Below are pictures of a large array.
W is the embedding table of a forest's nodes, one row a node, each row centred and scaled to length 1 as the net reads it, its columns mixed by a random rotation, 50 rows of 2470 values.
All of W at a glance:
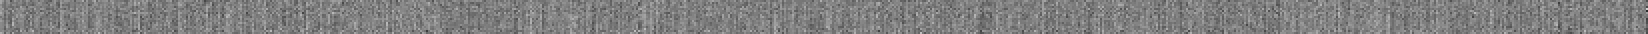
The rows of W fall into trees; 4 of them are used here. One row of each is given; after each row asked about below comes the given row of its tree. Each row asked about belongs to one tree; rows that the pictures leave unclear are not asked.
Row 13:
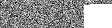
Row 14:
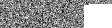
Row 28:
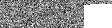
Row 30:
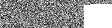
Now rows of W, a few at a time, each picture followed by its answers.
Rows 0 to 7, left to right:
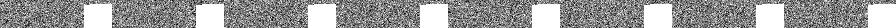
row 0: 14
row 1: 28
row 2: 14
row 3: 30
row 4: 14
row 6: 30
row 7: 14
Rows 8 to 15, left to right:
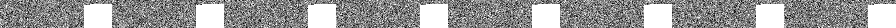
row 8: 30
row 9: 28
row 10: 13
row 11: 30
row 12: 13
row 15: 30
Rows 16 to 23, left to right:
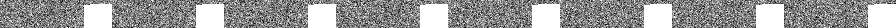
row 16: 28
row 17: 28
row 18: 14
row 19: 14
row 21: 30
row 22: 13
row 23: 13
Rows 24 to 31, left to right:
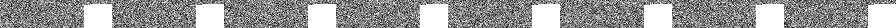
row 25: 30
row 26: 13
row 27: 30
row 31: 28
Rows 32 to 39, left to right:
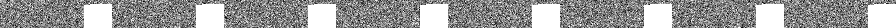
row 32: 14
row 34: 30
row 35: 28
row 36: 30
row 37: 28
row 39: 14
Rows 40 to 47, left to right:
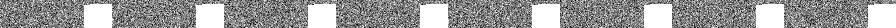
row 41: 30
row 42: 28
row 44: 30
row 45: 13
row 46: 13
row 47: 28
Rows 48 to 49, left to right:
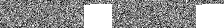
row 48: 28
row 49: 30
